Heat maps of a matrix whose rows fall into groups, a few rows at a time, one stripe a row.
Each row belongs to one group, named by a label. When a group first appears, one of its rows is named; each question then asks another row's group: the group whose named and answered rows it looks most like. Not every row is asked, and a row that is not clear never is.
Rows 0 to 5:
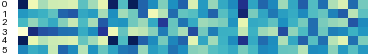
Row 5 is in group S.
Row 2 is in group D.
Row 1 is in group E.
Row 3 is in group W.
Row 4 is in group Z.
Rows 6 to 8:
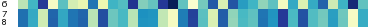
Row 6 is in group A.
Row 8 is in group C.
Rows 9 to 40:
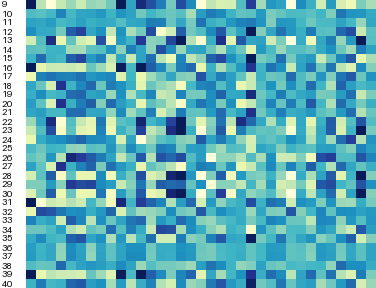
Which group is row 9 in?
Z
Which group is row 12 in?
E
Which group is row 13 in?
A
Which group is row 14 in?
D
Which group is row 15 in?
E
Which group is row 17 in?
W
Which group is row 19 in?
E
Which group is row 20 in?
C
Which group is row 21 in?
E
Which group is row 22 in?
A
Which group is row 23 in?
A
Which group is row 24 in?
W
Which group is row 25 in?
D
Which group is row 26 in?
S
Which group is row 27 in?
C
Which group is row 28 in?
A
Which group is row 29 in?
S
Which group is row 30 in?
A
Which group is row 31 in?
Z
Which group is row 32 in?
W
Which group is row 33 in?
S
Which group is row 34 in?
D
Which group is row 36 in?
S
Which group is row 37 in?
S
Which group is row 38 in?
C
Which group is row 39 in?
Z
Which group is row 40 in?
E
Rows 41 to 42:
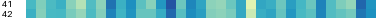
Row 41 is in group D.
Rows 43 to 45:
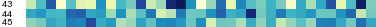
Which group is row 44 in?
E
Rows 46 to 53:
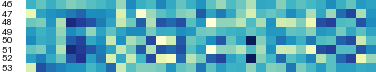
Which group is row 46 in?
D
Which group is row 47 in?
W
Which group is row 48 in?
S
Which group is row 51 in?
S
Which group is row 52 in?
E
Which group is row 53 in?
W
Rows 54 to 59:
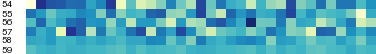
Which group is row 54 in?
W
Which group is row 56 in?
E
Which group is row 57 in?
S
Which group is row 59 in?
W
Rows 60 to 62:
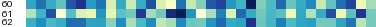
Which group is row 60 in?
E
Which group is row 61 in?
A
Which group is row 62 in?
E
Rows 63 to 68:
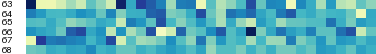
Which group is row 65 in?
D
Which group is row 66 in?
E
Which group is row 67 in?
W
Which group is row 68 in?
S
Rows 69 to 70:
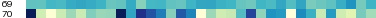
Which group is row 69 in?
W
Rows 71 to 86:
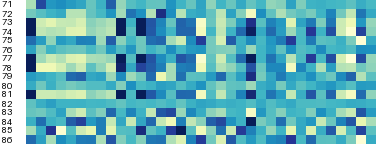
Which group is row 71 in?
W
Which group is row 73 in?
Z
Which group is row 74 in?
Z
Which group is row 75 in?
C
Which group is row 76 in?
D
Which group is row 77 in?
Z
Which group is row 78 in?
Z
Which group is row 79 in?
E
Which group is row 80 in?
D
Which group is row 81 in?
Z
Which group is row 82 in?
W
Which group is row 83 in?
D
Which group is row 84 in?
E
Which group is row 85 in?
A
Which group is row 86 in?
C
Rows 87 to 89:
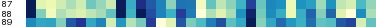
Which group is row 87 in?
Z
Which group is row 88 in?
Z
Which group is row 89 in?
E
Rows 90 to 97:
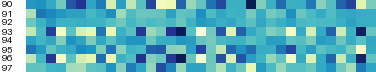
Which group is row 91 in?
W
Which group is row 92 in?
W
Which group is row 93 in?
A
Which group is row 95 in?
C
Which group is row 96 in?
A
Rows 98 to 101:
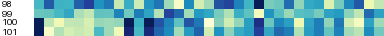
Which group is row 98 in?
E
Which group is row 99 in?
D
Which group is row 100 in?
Z
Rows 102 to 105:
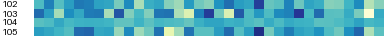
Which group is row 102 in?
E
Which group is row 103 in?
C
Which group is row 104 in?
W
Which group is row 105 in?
E
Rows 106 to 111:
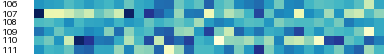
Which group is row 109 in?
C
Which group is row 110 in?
S
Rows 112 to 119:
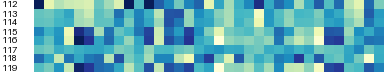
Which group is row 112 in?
Z
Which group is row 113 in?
D
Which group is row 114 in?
D
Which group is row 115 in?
S
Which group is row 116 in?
S
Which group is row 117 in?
W
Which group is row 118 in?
C
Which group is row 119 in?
S
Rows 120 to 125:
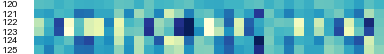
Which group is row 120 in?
W
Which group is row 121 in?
E
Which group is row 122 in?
A
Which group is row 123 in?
A
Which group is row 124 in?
E
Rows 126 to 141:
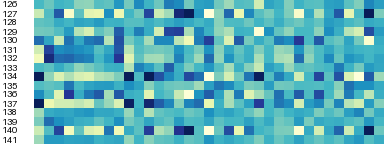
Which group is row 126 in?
D
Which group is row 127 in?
A
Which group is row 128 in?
S
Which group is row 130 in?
C
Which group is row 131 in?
W
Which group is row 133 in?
D
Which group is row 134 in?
Z
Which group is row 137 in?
Z
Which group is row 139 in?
W
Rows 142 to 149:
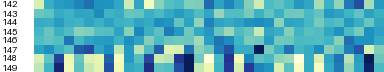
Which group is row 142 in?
W
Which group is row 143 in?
S
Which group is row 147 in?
E
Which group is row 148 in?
A
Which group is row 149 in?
A
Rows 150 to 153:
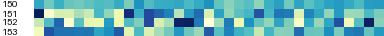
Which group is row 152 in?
A
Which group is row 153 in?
W
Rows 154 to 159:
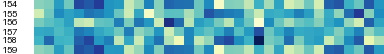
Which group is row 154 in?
S
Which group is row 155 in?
W
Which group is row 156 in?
D
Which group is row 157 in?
E
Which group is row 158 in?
E
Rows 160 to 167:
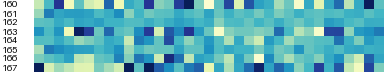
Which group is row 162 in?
S
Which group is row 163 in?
S
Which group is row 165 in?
W
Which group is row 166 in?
D
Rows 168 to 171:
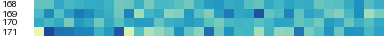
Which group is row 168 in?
W
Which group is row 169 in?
E
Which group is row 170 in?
S
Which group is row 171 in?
W
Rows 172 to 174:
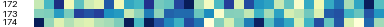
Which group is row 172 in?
A
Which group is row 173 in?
S
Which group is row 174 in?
Z
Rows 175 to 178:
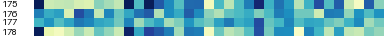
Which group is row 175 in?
Z
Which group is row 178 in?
Z
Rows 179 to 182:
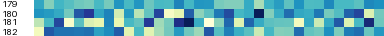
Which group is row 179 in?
D
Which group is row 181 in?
A
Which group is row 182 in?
W
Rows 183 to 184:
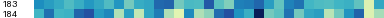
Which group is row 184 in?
E
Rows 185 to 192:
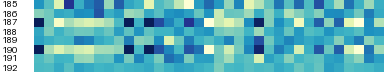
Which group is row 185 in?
C
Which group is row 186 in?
S
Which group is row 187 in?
Z
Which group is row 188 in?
D
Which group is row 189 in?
E
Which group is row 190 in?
Z
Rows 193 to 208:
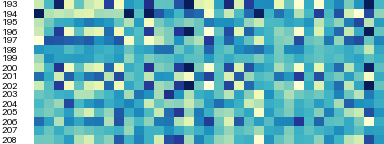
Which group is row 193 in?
A
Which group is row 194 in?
Z
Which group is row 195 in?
W
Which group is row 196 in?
A
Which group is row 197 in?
W
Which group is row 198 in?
C
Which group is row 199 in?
W
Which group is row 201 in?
C
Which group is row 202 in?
A
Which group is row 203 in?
D
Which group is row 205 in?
D
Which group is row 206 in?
C
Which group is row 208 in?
D
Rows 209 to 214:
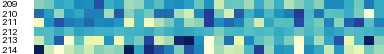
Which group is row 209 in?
S
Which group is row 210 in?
C
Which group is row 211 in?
W
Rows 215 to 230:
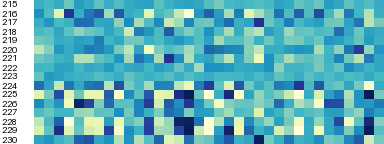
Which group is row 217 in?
E
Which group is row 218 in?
D
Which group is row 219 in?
S
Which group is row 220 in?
W
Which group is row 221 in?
D
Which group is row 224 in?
C
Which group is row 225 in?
A
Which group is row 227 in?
D
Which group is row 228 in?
A
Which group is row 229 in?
A
